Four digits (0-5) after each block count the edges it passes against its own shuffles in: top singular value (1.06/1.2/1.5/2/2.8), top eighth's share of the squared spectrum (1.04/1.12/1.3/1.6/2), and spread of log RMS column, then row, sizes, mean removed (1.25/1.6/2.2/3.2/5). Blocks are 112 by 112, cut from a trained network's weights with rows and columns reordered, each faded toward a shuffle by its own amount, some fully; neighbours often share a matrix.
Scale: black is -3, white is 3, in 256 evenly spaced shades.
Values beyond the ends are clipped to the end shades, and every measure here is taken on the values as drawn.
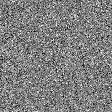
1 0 0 0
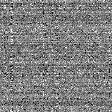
4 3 3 1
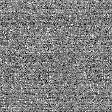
3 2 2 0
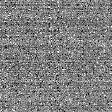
3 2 2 0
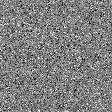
0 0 0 0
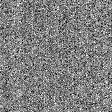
2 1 0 0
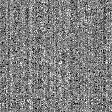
3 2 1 2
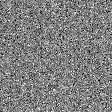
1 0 0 0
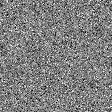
1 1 0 0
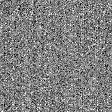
2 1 0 1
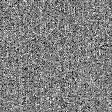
2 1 0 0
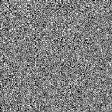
3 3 2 2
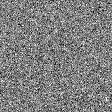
1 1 0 0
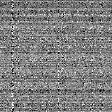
4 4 3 2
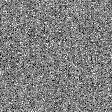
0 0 0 0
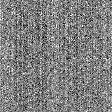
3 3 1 2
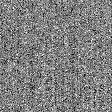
2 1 0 1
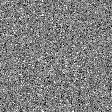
0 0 0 0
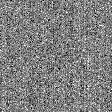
2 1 0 1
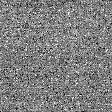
2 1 0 0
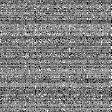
4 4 3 2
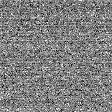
3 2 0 0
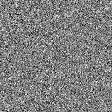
2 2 0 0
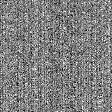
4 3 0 2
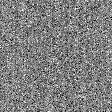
1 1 0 0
